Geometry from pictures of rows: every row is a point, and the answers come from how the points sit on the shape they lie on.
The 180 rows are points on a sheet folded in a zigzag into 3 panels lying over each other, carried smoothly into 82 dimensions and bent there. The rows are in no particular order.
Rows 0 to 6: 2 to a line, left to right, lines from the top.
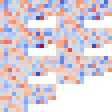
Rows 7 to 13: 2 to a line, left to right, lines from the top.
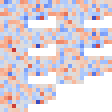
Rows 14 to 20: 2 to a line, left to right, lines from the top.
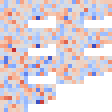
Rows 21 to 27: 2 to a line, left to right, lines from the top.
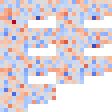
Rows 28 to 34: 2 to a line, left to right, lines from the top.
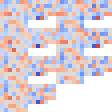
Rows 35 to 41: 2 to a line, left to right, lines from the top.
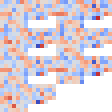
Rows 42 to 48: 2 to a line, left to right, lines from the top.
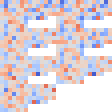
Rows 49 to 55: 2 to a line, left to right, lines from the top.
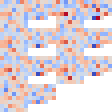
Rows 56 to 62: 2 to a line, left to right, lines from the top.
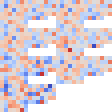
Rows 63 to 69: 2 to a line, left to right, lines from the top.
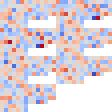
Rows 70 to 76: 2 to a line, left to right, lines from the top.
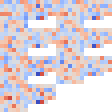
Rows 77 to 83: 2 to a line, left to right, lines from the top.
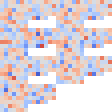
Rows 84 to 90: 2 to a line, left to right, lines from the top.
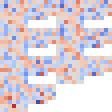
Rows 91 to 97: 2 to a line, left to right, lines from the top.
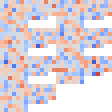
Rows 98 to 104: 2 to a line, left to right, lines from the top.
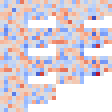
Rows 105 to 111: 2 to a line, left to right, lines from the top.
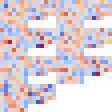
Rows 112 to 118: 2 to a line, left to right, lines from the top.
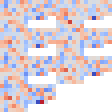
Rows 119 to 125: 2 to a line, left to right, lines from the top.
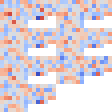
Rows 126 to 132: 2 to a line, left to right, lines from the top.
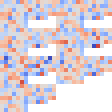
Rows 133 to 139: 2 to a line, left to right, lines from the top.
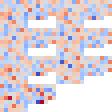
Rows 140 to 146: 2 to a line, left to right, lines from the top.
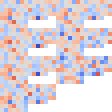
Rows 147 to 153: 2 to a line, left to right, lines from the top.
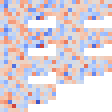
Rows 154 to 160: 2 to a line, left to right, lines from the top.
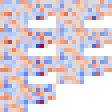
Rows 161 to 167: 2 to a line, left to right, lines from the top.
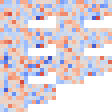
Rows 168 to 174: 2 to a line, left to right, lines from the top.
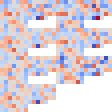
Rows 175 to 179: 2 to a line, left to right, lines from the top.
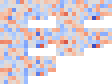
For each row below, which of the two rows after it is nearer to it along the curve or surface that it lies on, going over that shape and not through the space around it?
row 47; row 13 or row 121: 13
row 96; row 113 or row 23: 23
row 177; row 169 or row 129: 169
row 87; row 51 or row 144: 51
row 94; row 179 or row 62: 62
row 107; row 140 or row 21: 21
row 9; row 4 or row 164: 4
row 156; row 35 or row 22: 22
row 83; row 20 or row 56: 56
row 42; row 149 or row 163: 149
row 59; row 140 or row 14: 14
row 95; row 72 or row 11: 11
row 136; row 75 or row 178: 75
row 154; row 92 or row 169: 169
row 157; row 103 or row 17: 103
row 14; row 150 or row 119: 119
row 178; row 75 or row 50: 50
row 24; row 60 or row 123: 123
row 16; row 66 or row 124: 66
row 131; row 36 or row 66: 66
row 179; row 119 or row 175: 175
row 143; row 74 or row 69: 69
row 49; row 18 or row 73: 18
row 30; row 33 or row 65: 65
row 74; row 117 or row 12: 117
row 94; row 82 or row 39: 82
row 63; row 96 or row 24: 96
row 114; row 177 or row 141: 141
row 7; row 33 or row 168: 33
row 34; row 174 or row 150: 174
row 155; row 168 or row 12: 168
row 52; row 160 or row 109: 160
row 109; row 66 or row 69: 69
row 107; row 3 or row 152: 3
